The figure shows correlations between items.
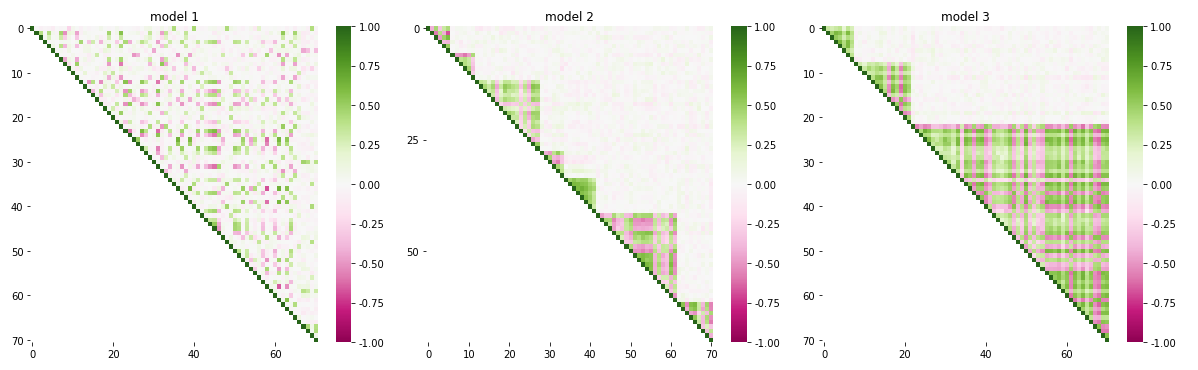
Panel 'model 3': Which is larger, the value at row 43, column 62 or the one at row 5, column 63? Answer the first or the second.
the first
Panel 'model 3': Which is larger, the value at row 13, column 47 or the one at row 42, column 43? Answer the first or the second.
the second
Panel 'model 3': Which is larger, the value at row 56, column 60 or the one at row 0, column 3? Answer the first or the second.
the first
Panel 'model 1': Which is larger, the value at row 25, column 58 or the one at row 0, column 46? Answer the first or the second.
the second
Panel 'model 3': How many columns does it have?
71
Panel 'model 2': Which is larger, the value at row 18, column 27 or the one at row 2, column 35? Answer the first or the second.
the first
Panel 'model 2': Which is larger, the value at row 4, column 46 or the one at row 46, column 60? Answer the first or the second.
the second
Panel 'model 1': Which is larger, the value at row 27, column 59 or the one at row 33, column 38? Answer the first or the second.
the second
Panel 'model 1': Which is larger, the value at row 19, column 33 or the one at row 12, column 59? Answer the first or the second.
the first
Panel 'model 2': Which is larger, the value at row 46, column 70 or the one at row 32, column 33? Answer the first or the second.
the second
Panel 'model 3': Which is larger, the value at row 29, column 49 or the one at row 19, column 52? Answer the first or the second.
the second
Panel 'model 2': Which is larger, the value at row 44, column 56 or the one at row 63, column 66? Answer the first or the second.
the second
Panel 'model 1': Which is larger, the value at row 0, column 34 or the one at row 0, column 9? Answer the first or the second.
the first
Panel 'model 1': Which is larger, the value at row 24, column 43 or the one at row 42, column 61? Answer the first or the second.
the second
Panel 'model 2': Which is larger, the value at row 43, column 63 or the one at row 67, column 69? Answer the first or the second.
the second
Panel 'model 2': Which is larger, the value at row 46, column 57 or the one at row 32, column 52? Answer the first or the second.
the first
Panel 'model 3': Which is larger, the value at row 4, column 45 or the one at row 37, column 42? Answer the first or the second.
the first
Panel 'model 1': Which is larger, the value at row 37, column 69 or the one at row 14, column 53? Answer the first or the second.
the first
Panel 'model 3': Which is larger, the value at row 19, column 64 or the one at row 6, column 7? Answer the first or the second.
the second
